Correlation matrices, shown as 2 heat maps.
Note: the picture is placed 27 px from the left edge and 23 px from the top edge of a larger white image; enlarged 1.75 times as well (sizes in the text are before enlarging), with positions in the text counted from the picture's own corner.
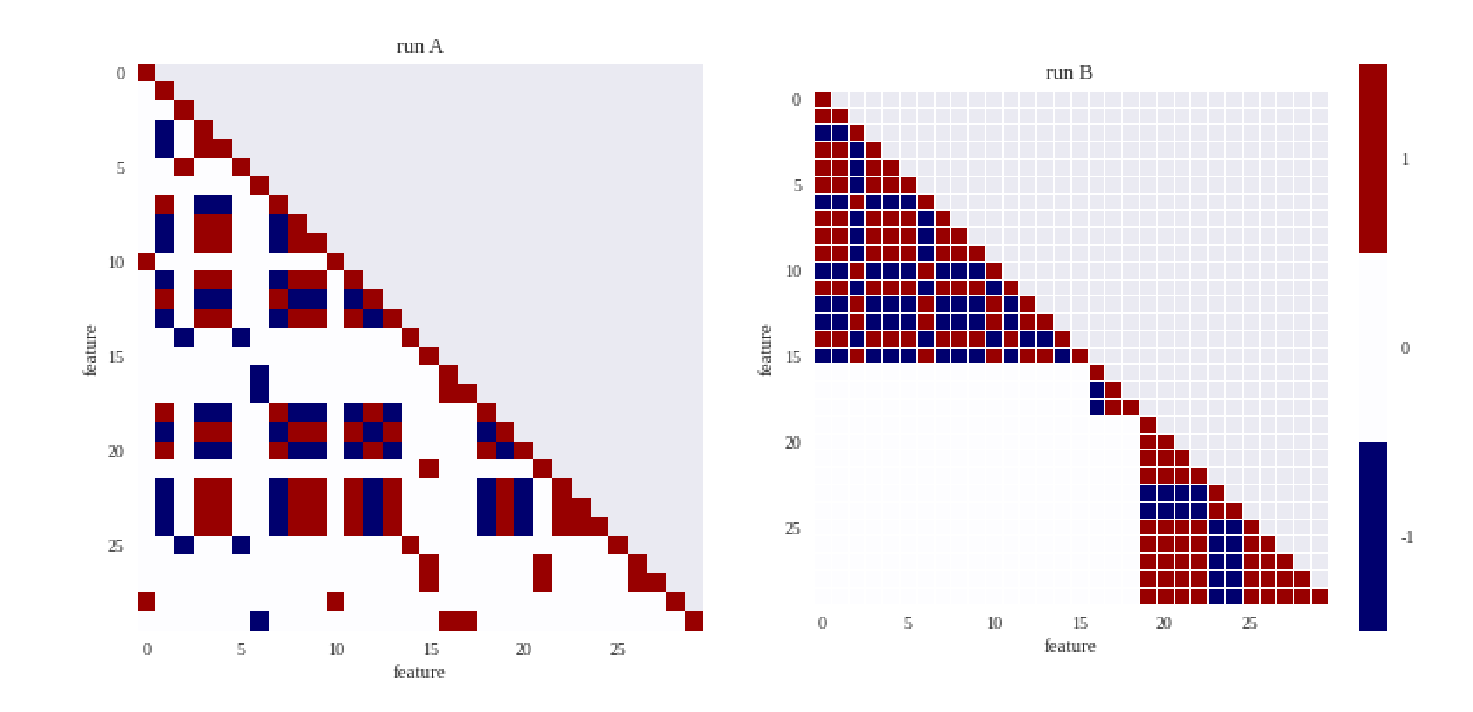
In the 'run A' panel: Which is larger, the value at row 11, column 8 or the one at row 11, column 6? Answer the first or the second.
the first
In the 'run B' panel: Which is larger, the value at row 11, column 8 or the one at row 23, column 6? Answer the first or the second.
the first
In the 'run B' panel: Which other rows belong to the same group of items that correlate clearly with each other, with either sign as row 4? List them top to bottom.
0, 1, 2, 3, 5, 6, 7, 8, 9, 10, 11, 12, 13, 14, 15
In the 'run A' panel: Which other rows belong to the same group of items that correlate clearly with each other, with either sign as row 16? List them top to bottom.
6, 17, 29
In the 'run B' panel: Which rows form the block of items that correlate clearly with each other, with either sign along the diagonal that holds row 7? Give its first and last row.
0 to 15
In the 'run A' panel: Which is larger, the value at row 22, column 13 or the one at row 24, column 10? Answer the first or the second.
the first
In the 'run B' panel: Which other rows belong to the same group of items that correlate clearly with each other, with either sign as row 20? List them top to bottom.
19, 21, 22, 23, 24, 25, 26, 27, 28, 29
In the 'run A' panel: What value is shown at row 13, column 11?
1
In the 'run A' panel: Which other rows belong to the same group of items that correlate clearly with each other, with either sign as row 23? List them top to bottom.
1, 3, 4, 7, 8, 9, 11, 12, 13, 18, 19, 20, 22, 24
